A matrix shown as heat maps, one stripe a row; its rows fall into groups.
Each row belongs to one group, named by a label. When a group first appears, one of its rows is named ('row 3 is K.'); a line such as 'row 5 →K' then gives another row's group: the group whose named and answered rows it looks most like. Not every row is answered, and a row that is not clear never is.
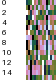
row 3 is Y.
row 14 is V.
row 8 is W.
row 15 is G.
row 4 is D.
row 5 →W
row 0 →Y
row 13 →V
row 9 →W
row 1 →D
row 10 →D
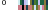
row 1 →G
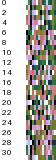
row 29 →G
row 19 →D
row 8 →Y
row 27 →G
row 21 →D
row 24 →G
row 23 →Y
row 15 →G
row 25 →V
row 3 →G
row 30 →G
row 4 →V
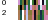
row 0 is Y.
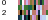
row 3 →W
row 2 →D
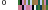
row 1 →V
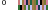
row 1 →D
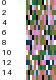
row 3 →W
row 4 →D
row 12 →Y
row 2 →G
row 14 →D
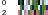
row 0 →Y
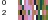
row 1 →V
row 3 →V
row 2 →D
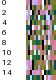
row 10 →D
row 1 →G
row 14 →V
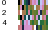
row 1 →G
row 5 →V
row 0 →W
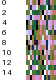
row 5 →W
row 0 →Y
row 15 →V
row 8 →W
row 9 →D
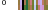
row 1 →G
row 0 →G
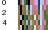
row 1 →D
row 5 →G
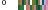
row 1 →Y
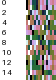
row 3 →D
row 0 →W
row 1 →W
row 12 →W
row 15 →G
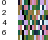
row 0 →W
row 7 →G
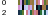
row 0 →G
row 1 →V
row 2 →Y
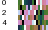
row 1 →D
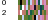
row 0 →D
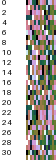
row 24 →G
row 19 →D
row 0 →W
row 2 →V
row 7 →W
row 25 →D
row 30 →W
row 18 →G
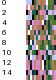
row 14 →W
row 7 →D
